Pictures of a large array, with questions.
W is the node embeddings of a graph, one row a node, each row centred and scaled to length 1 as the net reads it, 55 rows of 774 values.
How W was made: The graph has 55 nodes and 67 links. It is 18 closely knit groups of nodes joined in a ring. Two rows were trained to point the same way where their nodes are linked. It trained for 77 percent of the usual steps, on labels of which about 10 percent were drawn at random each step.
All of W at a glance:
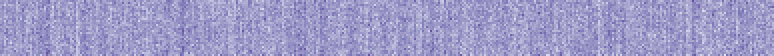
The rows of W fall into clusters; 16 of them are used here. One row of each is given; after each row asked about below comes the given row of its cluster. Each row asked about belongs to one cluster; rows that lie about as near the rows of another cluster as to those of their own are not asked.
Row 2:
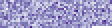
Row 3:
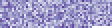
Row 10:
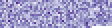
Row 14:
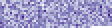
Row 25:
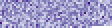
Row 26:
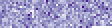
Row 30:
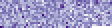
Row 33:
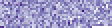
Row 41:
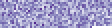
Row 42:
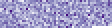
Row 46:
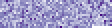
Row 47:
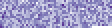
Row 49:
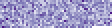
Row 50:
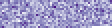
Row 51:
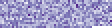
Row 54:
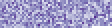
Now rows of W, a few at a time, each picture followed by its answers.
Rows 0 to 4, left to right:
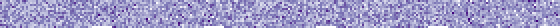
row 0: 3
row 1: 41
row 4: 54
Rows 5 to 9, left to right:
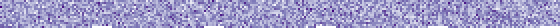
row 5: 42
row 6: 46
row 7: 2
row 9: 49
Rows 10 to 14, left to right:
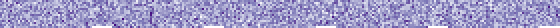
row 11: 14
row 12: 25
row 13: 46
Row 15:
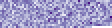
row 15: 25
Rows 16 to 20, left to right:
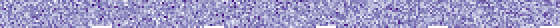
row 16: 10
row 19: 2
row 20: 33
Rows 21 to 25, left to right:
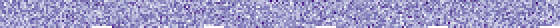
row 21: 30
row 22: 42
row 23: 50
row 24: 47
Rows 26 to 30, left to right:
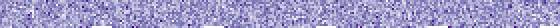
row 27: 14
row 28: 33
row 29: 50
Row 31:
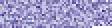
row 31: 51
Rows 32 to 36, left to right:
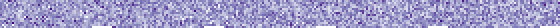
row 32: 54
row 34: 49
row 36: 51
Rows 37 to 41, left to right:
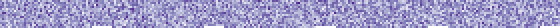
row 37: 41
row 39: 47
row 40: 30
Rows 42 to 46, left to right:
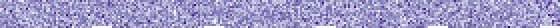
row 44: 3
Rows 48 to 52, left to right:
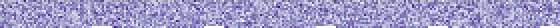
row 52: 26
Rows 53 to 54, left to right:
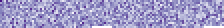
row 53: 41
